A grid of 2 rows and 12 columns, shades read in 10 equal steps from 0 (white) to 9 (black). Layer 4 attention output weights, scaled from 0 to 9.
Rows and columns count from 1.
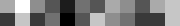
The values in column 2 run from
0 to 2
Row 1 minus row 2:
-4 -2 -3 1 -1 -1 4 -1 -1 -1 -4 0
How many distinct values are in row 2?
6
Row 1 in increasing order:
0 2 3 3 3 4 4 5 6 6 6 8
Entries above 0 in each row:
11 12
